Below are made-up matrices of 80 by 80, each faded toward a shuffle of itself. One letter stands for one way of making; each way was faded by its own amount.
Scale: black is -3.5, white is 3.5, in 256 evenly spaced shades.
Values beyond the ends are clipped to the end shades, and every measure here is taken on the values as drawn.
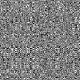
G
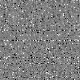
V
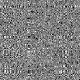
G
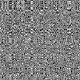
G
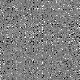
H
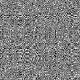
G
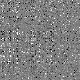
H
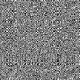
G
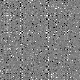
H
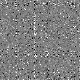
H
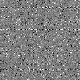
V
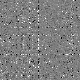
H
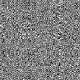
G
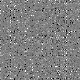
H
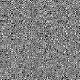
G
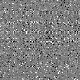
V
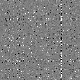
H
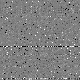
V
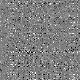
H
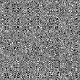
G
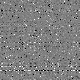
V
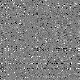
H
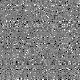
V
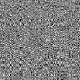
G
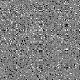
V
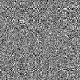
G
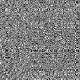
G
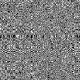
G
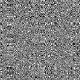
G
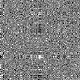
G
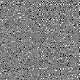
H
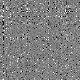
H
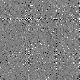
H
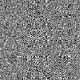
G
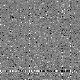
H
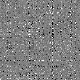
H
